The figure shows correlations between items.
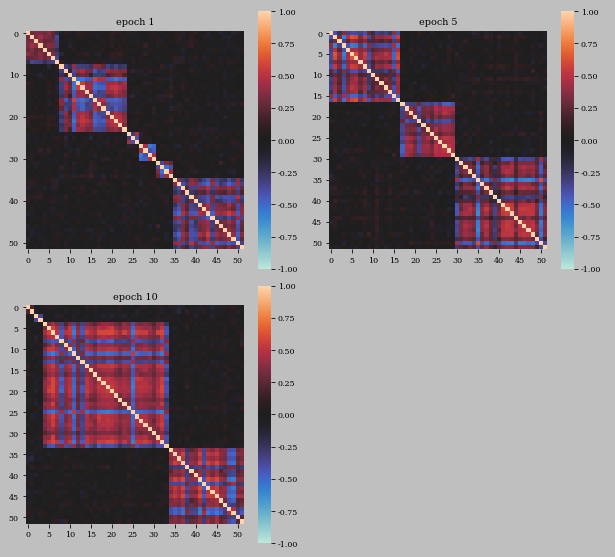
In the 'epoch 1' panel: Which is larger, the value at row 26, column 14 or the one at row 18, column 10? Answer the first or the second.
the first
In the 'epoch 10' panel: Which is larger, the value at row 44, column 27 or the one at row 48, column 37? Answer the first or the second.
the first
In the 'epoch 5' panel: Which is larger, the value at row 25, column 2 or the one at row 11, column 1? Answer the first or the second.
the second
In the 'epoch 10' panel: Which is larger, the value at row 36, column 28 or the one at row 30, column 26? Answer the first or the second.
the second
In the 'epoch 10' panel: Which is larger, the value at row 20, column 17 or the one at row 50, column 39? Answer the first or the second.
the first
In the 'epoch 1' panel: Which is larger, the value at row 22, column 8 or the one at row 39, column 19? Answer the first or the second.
the second
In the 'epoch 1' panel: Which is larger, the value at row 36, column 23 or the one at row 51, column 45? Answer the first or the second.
the second
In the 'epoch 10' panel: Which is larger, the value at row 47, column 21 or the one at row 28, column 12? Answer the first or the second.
the second
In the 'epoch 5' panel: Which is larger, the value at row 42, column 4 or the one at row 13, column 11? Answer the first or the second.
the second
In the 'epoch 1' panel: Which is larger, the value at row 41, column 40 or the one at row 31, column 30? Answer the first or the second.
the second
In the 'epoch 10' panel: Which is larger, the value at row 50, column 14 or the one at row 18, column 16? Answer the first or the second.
the second
